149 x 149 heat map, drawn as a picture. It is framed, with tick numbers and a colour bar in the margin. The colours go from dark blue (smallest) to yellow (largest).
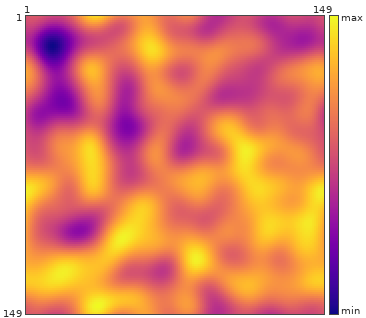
Roughest part: top left. Lone odd cells: none. Grain: smooth. Mirror symmetry: none. Ninth with the lowest average: top left.
